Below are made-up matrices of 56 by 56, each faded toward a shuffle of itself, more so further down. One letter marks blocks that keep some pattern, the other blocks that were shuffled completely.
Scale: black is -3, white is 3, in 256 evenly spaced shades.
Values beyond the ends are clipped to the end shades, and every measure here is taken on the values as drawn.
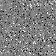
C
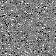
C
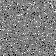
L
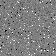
L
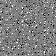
C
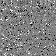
C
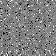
C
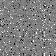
C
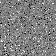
L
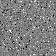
L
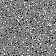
L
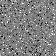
L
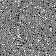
C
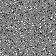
L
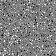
L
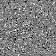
C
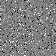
C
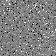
L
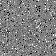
C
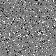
L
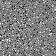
L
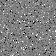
L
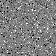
L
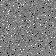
L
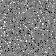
C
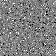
L
